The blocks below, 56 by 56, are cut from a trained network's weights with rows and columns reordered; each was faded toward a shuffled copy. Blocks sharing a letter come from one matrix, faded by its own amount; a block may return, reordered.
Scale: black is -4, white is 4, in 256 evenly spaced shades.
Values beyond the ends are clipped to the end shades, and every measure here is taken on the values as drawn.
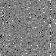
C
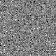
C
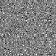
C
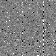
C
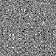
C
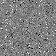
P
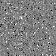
P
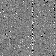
C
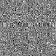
C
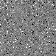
P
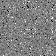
P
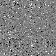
P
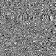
C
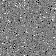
P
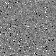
P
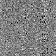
C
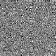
C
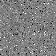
P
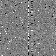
C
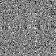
C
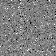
P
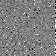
C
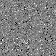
P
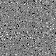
P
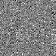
C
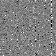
C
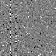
C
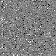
P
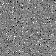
P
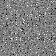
P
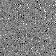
P
